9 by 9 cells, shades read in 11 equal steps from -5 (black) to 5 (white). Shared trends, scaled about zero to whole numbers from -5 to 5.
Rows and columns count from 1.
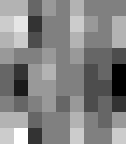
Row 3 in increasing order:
-2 0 0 0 0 2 2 2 3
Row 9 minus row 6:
4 9 -4 -1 0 3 2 2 8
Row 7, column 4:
1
